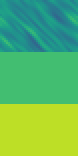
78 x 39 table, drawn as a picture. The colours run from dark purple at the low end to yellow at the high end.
It is made of 3 by 1 panels. Panel 1,1: middling, slanting down to the right. Panel 2,1: high, flat. Panel 3,1: very high, flat.
